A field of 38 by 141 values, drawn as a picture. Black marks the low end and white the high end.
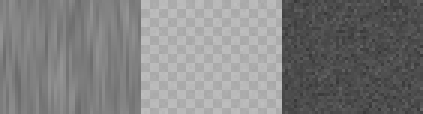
The table splits into one row of 3 panels. Panel 1,1: middling, streaked downward, faint in contrast. Panel 1,2: high, checkered, faint in contrast. Panel 1,3: low, fine-grained, faint in contrast.
